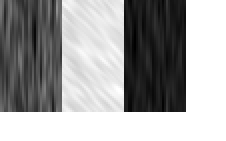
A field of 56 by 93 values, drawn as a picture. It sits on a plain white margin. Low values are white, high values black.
The table splits into one row of 3 panels. Panel 1,1: high, streaked downward. Panel 1,2: very low, slanting down to the right, faint in contrast. Panel 1,3: very high, streaked downward, faint in contrast.
